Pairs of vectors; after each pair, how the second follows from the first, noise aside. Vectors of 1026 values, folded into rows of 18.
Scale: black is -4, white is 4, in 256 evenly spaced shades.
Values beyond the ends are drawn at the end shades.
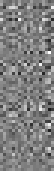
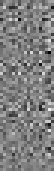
negated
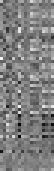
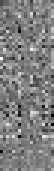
sign-scrambled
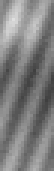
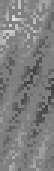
partly zeroed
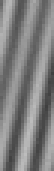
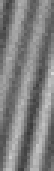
negated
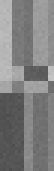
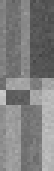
reversed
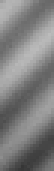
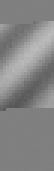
partly zeroed
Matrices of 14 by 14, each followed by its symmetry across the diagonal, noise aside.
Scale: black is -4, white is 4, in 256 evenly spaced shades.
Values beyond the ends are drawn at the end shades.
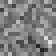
antisymmetric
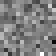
antisymmetric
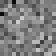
symmetric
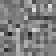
antisymmetric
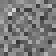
symmetric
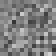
antisymmetric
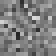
antisymmetric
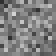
symmetric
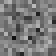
symmetric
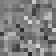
antisymmetric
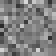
antisymmetric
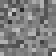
symmetric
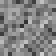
symmetric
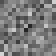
symmetric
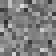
antisymmetric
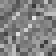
symmetric
